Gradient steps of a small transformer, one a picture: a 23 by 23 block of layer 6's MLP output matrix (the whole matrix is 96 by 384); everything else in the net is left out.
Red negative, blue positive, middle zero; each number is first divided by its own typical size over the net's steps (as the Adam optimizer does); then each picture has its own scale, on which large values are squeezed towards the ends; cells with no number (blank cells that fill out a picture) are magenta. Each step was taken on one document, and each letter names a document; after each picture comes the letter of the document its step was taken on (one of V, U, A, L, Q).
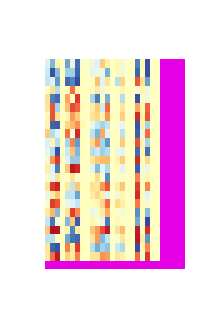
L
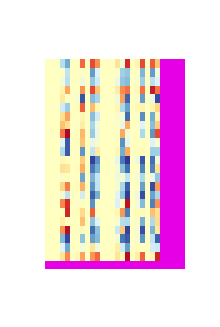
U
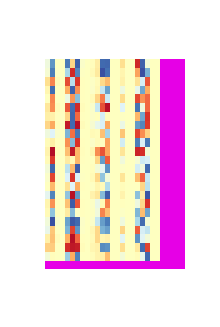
L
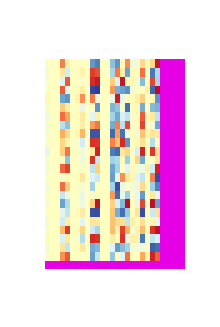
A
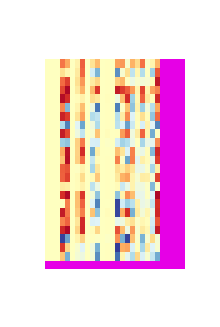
U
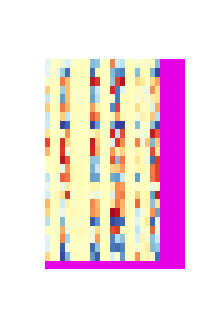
A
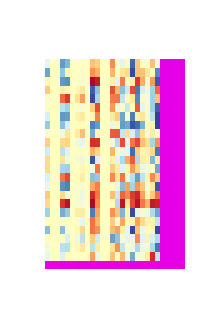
A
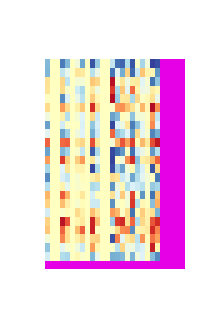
A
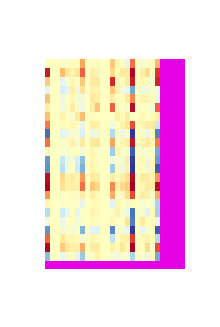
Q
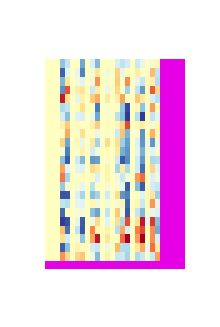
U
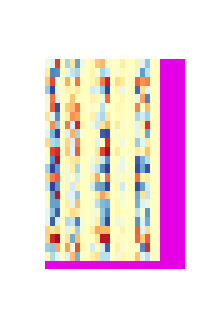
L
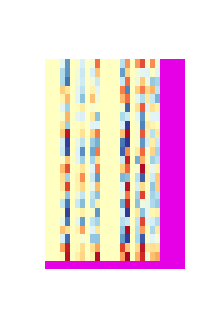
U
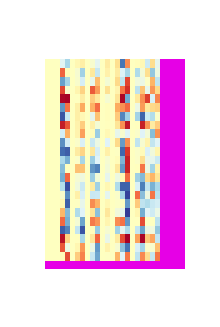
U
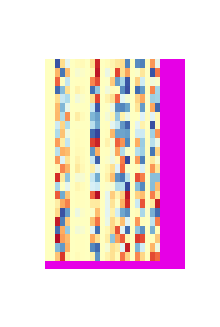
A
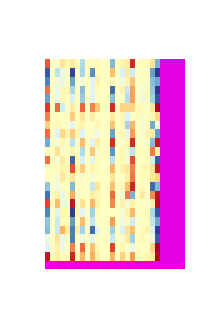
Q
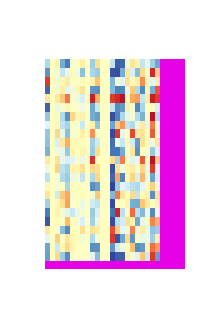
A
